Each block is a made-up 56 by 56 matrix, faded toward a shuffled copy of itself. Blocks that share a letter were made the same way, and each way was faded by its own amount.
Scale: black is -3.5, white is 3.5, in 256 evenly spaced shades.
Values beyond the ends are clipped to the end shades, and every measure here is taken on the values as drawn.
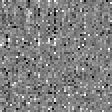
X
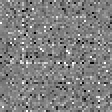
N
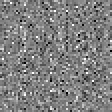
X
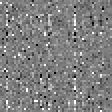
X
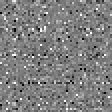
N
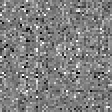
X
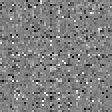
N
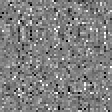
X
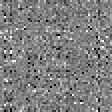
X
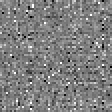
X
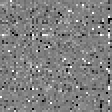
N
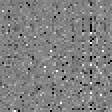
N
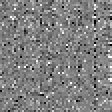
X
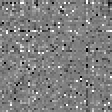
N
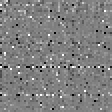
N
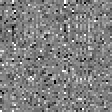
X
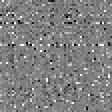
N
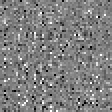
X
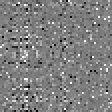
N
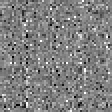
X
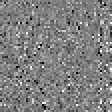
X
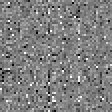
X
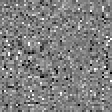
X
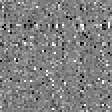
N
